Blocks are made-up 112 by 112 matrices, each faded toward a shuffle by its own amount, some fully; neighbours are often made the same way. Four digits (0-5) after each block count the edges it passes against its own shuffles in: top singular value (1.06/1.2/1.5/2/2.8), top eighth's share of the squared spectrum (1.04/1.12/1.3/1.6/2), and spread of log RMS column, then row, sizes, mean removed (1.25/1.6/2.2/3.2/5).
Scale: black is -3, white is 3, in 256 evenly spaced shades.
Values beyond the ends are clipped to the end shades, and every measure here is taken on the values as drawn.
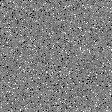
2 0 0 0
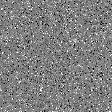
3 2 1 1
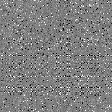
5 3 2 2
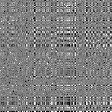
5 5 4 4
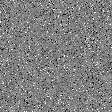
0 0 0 0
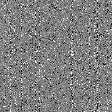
2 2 3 0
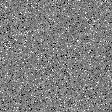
0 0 0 0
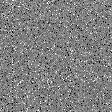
1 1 1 0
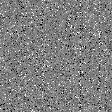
1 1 2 0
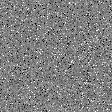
0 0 1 0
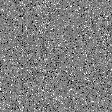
0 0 1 0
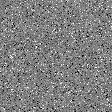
0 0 0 0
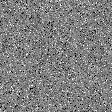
0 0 0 0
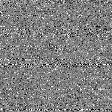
2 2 0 4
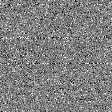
1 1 0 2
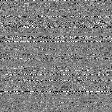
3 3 0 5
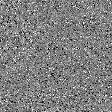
0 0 0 2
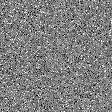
1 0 0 0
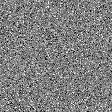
2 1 0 0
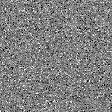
3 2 1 1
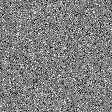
1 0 0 0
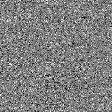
4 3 2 1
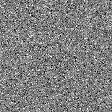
3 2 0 0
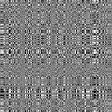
5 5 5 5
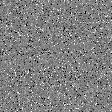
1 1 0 1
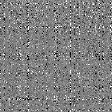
2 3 4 3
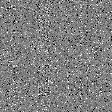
1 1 2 1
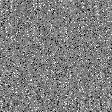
3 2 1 0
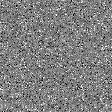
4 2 1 1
